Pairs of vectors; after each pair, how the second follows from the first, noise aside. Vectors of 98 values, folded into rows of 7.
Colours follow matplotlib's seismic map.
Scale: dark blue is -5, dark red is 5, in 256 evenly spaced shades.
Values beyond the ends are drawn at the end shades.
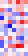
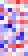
copied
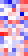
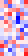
shuffled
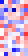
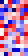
scaled up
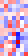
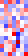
copied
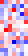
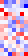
shuffled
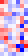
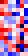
scaled up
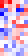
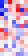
sign-scrambled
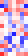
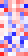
copied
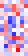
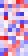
shuffled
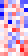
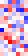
shuffled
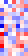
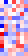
copied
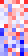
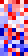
scaled up
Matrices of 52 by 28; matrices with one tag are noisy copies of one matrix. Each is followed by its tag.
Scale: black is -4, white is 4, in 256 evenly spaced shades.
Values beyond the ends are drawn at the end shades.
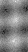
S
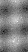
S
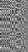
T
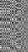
T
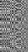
T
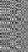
T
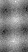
S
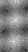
S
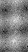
S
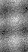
S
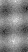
S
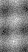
S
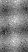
S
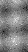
S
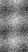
S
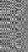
T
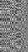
T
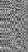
T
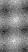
S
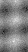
S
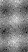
S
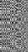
T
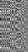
T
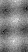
S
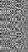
T
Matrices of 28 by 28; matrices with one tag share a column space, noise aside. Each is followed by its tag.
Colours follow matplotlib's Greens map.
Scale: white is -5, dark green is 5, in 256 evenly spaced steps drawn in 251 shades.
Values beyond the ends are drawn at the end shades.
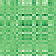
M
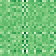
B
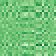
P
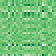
P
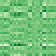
P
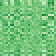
M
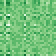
M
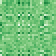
M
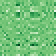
P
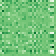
B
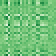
M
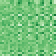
M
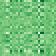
B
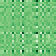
B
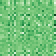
M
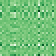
P
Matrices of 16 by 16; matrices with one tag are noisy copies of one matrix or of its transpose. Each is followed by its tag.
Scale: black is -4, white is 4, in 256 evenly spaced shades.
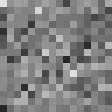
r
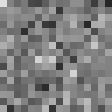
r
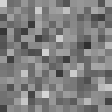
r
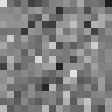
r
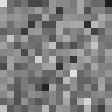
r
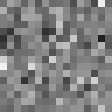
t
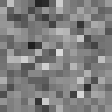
t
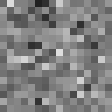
t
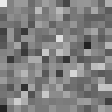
r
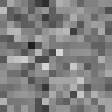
t
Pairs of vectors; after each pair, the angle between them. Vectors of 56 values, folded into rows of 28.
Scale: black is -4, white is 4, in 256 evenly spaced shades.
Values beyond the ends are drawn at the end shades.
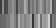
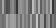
partly aligned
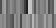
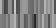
partly opposed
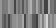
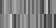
partly opposed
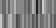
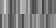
partly opposed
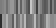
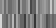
nearly opposite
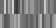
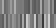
orthogonal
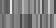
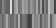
nearly parallel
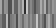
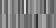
nearly opposite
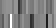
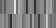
partly opposed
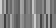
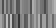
partly aligned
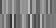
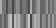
nearly opposite
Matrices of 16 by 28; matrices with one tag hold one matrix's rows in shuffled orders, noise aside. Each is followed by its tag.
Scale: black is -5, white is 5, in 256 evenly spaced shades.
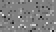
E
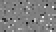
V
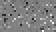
V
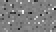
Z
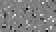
V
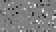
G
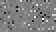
G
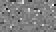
Z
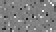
V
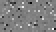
Z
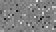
G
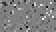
V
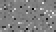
V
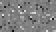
E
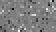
E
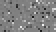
G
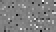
G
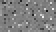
V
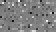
E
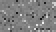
G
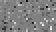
V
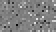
G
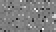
G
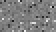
E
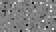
V
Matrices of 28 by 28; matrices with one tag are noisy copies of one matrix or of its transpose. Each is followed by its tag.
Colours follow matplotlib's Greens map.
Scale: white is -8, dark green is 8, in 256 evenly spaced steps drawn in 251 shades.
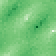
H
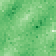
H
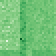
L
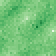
H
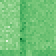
L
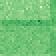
L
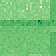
L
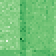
L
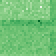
L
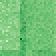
L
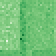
L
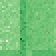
L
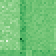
L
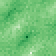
H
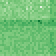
L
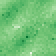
H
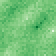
H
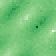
H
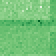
L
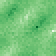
H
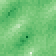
H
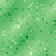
H
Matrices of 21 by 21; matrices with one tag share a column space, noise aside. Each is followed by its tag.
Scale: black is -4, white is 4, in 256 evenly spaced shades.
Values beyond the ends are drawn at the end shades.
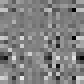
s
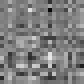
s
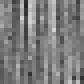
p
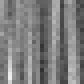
p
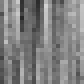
p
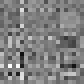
s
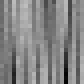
p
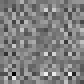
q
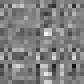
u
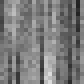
p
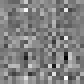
s
